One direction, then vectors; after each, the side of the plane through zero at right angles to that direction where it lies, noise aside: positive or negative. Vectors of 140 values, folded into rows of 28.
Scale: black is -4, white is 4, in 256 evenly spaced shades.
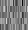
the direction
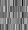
positive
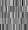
positive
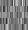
negative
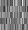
negative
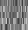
positive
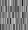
positive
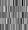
positive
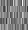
negative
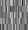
positive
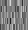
positive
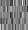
negative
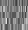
positive
